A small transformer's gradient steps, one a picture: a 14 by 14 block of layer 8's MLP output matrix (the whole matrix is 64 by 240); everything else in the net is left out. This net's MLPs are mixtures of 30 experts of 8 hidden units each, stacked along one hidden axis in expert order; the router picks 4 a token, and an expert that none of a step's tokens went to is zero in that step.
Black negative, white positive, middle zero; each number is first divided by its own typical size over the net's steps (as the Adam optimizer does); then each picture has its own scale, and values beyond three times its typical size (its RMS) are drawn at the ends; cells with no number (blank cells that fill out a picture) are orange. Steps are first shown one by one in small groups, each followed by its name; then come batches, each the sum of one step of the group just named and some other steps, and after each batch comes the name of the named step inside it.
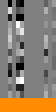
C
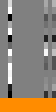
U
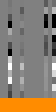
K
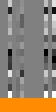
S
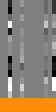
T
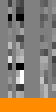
C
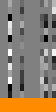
U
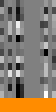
S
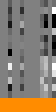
K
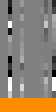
T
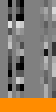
C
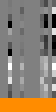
K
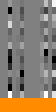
S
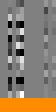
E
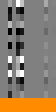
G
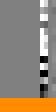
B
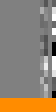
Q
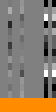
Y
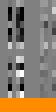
B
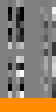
Q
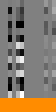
E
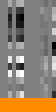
Q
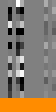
G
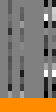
Y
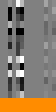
G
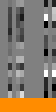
Y
